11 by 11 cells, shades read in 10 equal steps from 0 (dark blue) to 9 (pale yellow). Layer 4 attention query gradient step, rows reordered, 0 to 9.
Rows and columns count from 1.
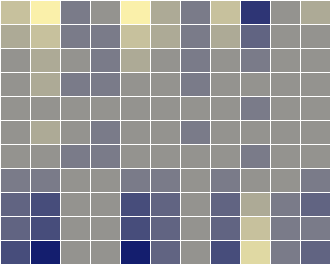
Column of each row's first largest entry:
2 2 2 2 1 2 1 3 9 9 9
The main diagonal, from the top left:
7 7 5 4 5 5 5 4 6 4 3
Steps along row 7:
same down same up same same same down up same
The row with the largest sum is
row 1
